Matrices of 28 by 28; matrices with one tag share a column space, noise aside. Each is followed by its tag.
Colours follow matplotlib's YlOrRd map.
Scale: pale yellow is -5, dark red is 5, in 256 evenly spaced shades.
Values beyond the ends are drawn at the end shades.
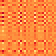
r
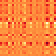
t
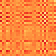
r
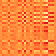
r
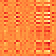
r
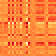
t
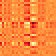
t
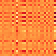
r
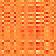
r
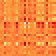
t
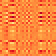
r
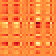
t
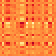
t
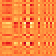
t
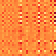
r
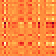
t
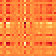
t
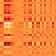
t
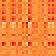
t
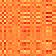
r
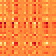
t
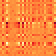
t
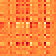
t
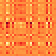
t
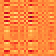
r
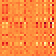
t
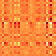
t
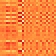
r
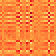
r
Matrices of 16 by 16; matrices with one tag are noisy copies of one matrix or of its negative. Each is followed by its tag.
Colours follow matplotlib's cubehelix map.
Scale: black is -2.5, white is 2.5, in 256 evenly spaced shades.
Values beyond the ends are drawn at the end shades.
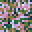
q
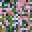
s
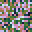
q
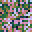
q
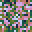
s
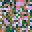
s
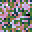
q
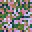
q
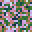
s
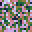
s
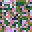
s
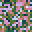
s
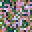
s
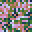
q
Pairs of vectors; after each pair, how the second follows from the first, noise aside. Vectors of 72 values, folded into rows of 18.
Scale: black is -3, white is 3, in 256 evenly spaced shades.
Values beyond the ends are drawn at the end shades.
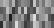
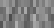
shrunk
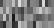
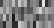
copied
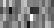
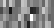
copied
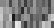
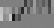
partly zeroed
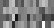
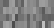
shrunk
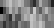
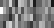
sign-scrambled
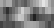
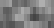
shrunk
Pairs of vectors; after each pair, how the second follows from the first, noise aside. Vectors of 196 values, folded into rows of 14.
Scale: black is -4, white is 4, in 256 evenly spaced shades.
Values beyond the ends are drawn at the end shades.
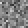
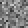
negated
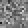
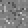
partly zeroed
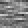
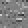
partly zeroed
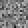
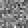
negated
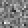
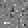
partly zeroed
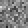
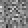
sign-scrambled
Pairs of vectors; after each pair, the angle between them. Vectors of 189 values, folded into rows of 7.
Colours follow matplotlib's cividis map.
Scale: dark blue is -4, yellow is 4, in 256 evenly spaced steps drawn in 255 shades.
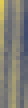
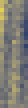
nearly parallel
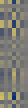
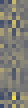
nearly opposite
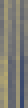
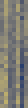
nearly parallel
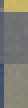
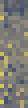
partly opposed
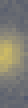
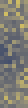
partly opposed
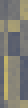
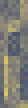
nearly parallel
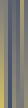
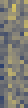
partly opposed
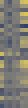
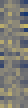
nearly opposite
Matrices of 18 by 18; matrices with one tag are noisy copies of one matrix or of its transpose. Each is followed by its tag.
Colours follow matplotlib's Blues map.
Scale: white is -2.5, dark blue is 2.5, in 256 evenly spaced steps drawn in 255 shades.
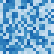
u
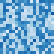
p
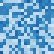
u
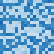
p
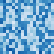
p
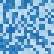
u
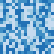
p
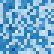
u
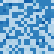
u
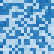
u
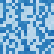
p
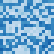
p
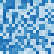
u
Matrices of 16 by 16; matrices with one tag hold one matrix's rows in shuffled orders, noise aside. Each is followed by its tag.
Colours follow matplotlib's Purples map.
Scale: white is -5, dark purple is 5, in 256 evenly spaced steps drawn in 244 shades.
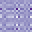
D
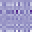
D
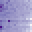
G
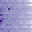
G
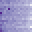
G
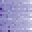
G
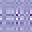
D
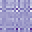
D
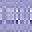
D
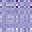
D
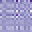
D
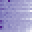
G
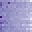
G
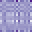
D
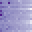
G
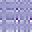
D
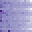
G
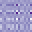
D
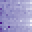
G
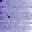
G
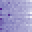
G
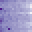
G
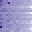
G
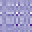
D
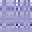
D
